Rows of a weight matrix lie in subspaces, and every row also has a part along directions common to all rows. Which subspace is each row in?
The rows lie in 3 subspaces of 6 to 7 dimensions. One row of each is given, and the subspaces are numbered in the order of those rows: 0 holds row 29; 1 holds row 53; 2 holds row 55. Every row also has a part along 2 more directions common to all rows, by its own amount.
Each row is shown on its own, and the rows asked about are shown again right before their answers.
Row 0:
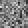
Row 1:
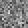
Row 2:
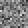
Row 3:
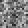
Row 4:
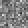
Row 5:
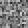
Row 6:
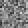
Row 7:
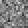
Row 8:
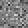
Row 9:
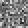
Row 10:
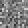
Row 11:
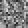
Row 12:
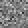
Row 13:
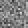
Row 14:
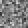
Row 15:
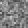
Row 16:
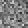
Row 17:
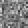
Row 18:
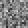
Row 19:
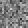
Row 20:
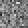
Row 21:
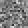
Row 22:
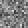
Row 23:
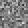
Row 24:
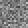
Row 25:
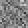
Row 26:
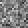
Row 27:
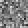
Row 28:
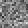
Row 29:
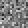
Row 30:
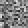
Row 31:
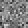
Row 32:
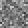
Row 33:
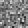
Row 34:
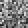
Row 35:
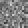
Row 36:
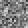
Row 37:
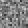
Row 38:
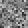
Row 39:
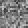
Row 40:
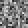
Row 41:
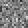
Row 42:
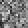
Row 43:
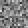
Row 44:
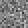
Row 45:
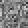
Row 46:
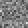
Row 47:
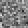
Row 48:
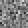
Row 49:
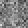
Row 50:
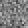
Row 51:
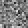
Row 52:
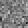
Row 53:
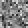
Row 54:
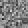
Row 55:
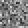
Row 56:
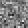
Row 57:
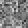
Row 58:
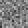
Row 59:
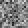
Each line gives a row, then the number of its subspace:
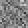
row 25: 1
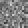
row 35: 2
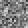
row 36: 1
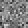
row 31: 0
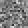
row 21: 0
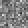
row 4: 1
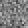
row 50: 2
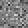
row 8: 1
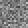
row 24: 1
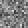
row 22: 2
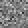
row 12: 1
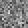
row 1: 0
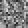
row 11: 2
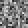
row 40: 1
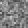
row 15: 2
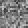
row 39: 1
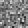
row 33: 2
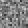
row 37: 1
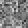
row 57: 2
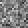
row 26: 2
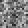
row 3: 2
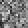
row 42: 0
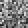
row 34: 2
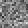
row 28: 0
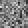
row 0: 0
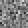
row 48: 1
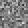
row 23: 0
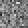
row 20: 2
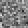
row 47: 0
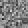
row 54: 0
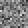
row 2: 1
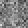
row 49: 2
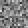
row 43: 1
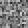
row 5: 1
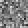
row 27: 2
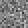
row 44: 0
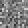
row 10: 2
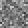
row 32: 1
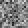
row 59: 2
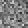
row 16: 0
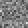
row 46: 0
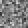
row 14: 2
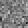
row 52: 0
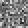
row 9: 2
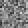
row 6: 0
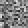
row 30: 0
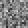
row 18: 1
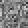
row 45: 1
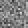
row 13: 0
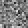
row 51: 2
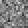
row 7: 2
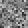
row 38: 2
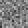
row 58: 0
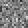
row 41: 1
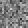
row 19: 1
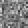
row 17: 1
